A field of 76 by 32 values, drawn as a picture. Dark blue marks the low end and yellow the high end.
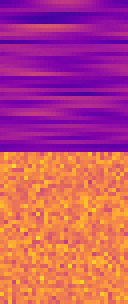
It is made of 2 by 1 panels. Panel 1,1: low, streaked across. Panel 2,1: high, fine-grained.
